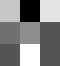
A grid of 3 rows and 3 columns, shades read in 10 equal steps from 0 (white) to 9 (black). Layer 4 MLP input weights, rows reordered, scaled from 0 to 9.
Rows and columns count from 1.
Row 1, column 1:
2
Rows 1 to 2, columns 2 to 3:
9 1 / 4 6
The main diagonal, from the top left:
2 4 6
